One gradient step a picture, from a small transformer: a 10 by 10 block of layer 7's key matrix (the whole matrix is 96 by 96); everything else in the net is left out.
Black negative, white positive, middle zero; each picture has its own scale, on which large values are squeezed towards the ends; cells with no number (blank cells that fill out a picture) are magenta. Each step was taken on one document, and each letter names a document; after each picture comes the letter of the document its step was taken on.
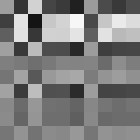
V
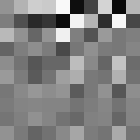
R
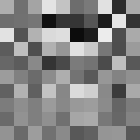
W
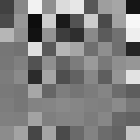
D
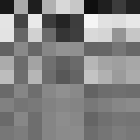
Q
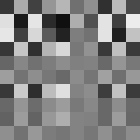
V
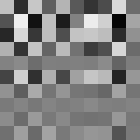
D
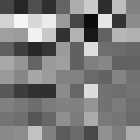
V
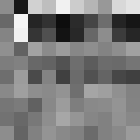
Q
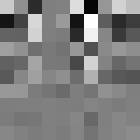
Q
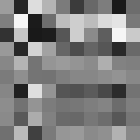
V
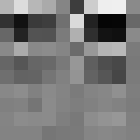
Q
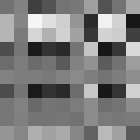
W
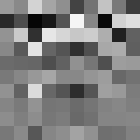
W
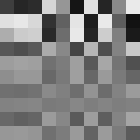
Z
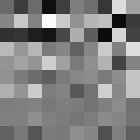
W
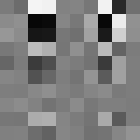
Z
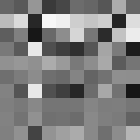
W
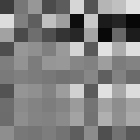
V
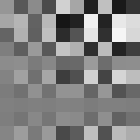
D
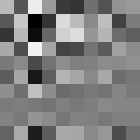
D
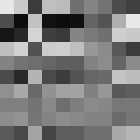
D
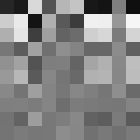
Q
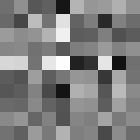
R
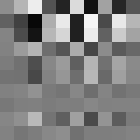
Z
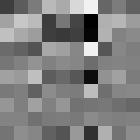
D
